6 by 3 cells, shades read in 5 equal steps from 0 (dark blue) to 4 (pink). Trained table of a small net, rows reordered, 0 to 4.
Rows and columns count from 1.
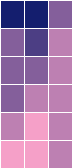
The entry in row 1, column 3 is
2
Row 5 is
3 4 3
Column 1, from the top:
0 2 2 2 3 4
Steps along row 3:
same up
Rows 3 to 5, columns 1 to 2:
2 2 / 2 3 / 3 4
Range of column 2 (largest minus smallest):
4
